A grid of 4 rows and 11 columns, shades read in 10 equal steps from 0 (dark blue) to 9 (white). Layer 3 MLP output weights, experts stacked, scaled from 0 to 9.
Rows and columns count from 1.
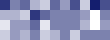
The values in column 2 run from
4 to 6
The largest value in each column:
8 6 7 6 8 6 5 7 7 9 5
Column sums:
22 20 21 14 25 17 17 17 22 22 15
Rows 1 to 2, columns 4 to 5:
6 7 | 1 3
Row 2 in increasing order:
1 3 4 4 4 4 5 6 6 7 9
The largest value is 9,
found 2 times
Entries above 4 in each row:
4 5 7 6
